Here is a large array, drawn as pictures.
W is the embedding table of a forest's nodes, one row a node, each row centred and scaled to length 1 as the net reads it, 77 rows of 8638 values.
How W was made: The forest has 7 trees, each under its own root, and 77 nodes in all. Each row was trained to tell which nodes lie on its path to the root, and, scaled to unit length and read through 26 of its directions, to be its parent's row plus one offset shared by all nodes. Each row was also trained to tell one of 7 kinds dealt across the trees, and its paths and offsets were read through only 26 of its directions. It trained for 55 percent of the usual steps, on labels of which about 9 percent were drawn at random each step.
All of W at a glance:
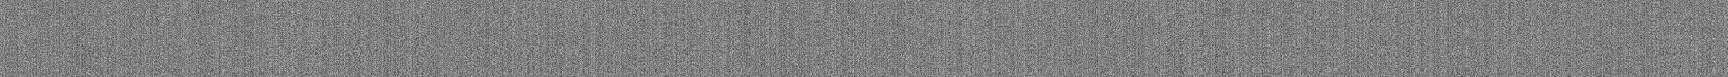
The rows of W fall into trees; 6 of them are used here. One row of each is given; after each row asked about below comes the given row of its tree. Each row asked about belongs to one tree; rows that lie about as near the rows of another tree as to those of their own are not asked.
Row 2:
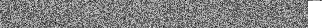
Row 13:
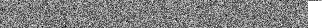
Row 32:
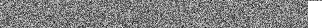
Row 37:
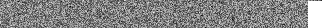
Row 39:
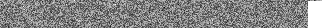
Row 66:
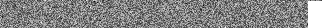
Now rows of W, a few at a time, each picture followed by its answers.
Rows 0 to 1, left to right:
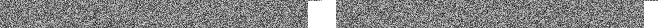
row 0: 66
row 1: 39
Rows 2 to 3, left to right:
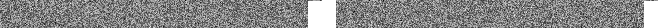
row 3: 13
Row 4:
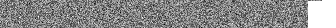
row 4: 66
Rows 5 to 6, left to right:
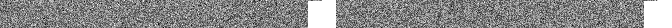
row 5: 13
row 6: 32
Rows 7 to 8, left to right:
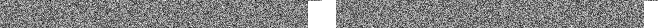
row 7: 39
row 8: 13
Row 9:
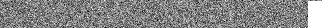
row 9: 66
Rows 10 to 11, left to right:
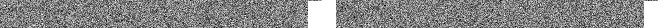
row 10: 13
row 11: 13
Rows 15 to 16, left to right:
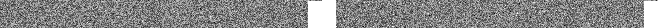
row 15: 66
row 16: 37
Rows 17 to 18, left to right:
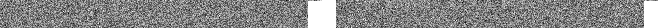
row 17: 66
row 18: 13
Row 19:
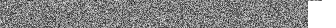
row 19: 39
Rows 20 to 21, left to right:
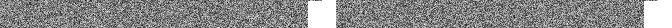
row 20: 37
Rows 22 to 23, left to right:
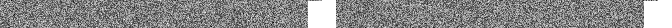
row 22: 37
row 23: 32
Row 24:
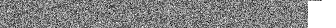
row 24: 37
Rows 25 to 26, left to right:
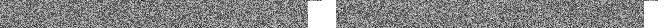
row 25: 37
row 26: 2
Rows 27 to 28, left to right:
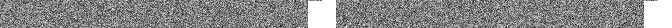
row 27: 39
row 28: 32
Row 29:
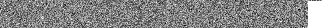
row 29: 13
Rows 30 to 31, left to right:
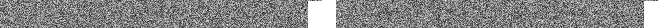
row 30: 13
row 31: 39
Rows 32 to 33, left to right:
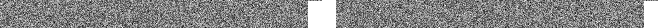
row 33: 32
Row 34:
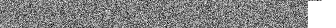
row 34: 13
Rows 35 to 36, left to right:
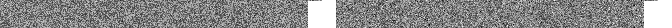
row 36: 13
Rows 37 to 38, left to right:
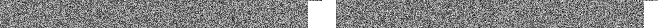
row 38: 37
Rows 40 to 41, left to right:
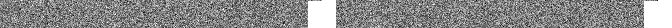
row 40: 13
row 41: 66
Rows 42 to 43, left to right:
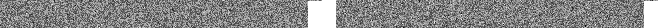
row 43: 66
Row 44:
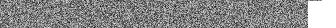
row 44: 37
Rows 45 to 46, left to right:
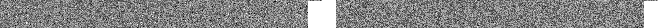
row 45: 37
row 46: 32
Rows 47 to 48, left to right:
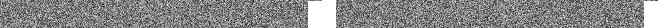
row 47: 2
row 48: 66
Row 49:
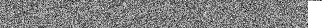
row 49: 37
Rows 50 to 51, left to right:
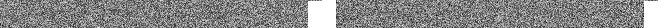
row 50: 39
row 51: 39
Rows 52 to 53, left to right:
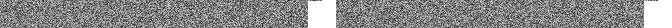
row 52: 13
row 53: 39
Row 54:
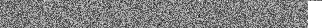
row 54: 66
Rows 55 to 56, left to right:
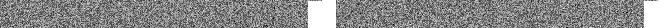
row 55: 66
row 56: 37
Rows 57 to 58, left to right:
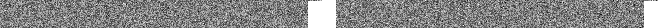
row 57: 37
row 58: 32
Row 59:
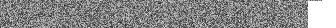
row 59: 66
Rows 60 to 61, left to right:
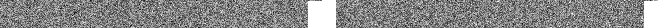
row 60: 37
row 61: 32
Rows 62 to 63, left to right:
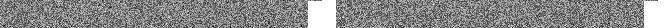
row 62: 66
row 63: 66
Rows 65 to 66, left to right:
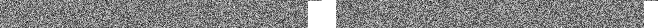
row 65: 13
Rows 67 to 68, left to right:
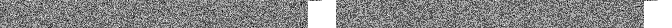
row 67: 13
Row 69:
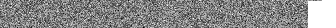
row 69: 37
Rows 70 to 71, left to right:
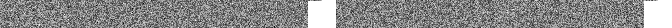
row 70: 37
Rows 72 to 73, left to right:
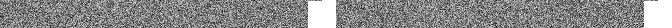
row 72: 66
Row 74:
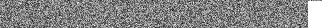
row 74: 37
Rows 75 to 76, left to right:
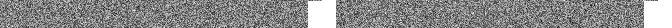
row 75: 13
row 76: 66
